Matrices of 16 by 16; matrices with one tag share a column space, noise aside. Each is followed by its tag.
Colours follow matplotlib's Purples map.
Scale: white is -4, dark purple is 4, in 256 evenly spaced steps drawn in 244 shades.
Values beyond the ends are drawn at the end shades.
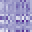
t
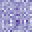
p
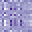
p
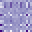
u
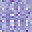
p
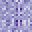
p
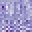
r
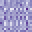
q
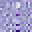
u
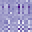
r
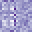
p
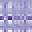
t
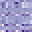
u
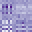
r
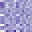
u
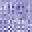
r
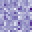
q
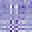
r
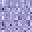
q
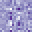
q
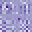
r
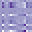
u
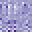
r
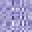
q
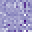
u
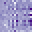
p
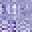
r
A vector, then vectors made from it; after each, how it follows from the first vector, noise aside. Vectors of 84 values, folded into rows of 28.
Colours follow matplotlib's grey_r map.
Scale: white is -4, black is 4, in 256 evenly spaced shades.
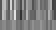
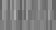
shrunk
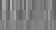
shrunk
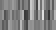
wrapped around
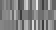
wrapped around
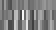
wrapped around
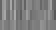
shrunk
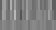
shrunk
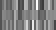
wrapped around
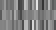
wrapped around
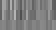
shrunk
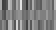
wrapped around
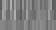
shrunk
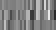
wrapped around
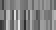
wrapped around
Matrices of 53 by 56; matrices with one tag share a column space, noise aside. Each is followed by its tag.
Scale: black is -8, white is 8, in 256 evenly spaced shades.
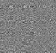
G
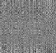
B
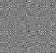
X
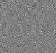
X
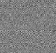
X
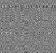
G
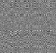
X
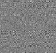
X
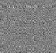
G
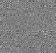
X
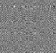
G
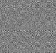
X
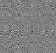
X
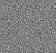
G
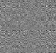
X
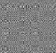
G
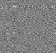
G
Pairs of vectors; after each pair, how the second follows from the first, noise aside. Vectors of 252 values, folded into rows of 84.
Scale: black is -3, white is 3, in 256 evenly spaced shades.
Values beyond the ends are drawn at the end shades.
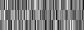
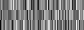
reversed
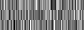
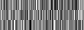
sign-scrambled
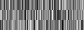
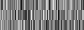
reversed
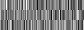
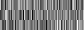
reversed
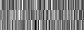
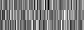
reversed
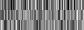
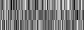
sign-scrambled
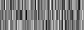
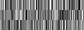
sign-scrambled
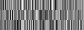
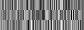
reversed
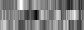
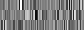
sign-scrambled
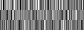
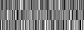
reversed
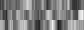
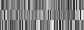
sign-scrambled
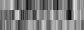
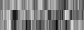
reversed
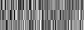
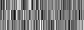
sign-scrambled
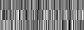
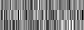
sign-scrambled
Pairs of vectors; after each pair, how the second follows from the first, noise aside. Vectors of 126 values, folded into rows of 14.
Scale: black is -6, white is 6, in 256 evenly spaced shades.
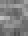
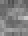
reversed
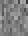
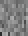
reversed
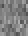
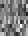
scaled up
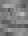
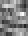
scaled up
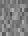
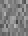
reversed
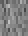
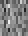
scaled up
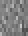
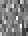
scaled up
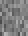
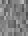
reversed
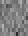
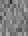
reversed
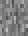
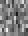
scaled up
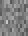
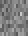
reversed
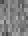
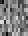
scaled up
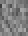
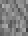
reversed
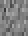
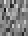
scaled up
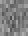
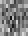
scaled up
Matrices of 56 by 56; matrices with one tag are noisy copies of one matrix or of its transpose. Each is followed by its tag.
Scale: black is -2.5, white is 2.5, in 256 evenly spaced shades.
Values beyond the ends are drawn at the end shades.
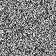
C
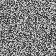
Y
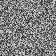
C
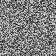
C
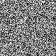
Y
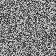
Y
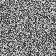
Y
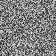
C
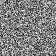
Y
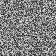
Y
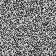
Y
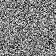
C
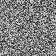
C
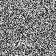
C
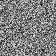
C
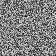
Y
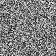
Y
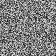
Y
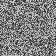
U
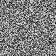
C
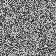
U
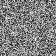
U
